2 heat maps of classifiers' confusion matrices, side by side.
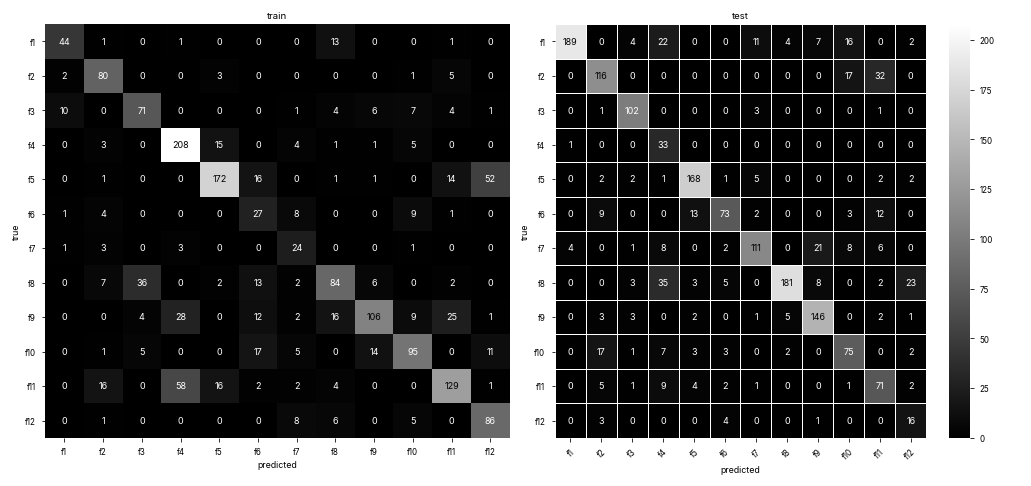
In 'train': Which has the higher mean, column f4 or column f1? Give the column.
f4
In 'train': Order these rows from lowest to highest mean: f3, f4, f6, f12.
f6, f3, f12, f4
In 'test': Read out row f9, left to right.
0 3 3 0 2 0 1 5 146 0 2 1
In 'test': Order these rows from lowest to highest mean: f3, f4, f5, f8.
f4, f3, f5, f8
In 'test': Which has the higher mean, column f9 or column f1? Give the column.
f1
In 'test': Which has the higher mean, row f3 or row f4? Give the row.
f3
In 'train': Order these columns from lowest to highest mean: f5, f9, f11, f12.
f9, f12, f11, f5
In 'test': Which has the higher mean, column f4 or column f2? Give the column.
f2
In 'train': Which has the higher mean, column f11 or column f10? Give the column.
f11
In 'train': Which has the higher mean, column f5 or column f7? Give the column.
f5
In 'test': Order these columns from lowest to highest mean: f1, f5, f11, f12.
f12, f11, f5, f1
